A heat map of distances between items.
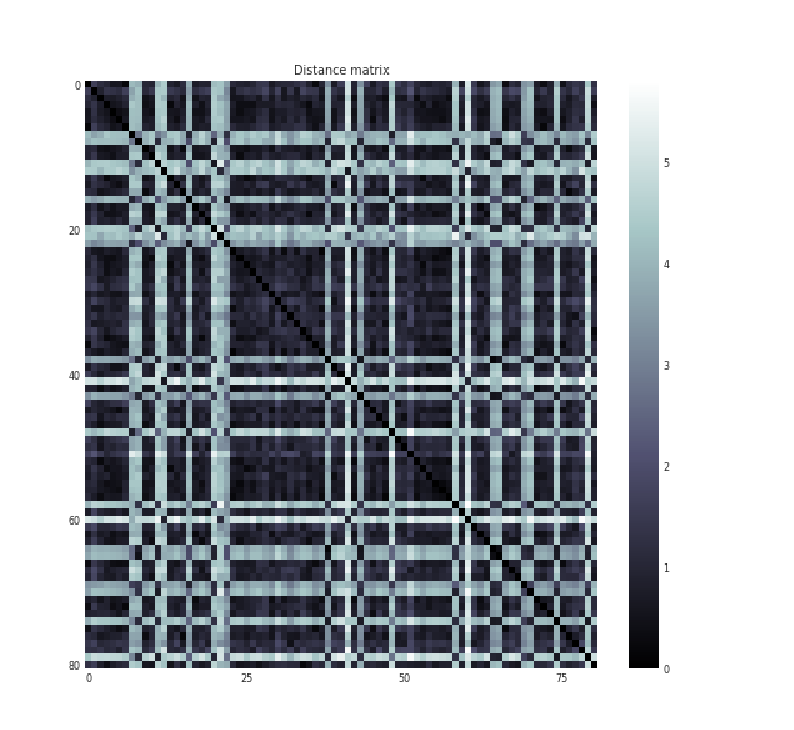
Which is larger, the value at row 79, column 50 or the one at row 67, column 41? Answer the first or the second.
the second
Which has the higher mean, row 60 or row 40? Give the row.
60
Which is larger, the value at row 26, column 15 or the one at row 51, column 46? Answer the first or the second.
the second
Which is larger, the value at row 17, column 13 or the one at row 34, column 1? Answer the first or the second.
the second
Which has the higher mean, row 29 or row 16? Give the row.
16
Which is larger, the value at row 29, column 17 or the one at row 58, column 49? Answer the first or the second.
the second
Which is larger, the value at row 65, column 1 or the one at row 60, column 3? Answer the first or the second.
the second
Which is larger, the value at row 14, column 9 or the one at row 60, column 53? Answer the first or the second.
the second
